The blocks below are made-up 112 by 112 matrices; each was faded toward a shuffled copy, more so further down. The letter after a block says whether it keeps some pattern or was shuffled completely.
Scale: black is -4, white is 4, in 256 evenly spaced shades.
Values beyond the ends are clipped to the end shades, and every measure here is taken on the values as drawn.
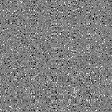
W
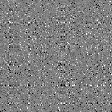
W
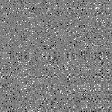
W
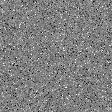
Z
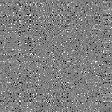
W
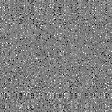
W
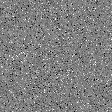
Z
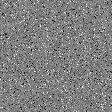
Z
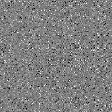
W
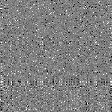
W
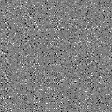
W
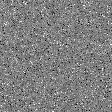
Z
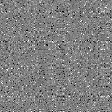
W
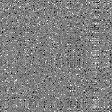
W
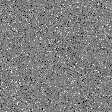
Z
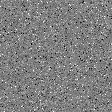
Z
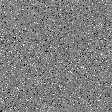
Z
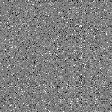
W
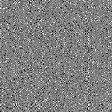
W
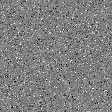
Z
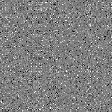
W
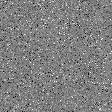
Z
